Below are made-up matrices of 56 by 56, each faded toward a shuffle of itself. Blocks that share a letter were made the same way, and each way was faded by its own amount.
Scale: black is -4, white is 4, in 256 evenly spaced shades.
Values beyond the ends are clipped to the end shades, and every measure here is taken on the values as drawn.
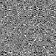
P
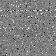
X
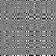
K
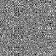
P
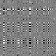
K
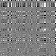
K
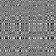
K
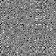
P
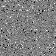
X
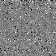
X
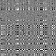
K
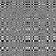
K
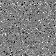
X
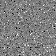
X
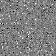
X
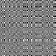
K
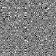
P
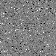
X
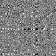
P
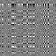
K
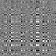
K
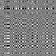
K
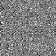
P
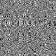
P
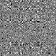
P
